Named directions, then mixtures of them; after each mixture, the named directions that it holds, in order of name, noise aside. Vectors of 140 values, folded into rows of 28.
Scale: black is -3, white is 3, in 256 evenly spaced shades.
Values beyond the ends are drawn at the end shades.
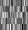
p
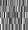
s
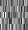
p, s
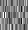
p, s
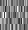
p, s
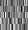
p, s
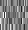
p, s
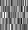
p, s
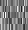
p, s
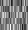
p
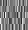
s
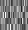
p, s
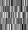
p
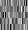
p, s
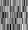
p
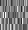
p, s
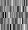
p, s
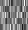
p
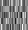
p, s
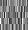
s
